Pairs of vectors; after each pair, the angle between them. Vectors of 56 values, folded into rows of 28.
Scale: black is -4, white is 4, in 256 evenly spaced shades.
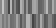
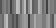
partly opposed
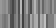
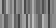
orthogonal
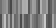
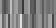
partly opposed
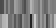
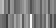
nearly opposite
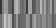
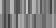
nearly opposite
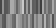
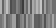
nearly opposite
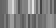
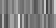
orthogonal
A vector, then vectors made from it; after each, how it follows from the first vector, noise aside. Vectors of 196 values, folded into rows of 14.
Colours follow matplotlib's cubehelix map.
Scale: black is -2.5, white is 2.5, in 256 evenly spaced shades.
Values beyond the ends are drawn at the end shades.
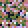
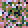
reversed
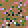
partly zeroed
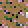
partly zeroed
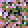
reversed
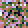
reversed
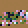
partly zeroed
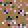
partly zeroed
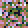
reversed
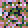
reversed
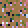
partly zeroed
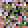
reversed
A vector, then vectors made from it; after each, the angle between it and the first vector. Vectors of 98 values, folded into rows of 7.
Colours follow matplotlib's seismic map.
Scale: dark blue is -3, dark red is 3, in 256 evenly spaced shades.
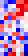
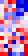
nearly opposite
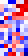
nearly parallel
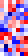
partly opposed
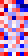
partly opposed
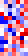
orthogonal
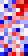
nearly parallel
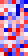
partly opposed
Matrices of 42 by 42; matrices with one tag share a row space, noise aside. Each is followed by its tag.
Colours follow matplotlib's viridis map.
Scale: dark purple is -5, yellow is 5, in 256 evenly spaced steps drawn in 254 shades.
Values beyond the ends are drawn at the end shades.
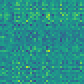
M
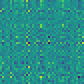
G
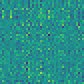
G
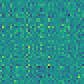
G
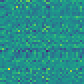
M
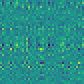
G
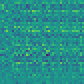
M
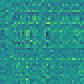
M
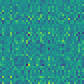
G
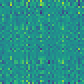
G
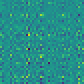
G
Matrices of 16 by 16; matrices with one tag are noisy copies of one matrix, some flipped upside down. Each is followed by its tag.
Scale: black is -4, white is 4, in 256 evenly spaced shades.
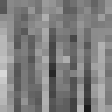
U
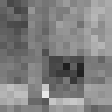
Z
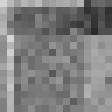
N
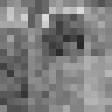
Z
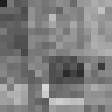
Z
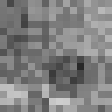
Z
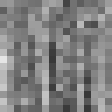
U
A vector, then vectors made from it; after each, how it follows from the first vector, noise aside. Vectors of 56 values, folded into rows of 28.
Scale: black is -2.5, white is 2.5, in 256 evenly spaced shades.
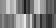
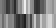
negated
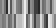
sign-scrambled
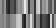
sign-scrambled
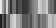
wrapped around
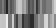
wrapped around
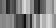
negated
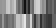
copied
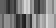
negated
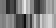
negated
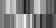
copied
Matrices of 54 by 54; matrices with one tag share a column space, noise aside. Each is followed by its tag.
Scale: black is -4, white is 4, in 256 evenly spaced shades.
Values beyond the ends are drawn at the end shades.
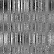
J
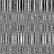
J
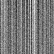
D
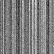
D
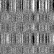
J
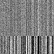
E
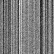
D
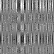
J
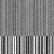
E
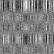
J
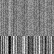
E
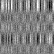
J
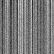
D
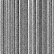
D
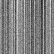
D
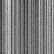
D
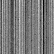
D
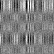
J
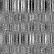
J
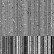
E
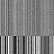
E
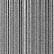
D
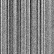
D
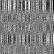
J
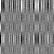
J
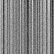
D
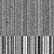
E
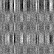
J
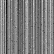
D
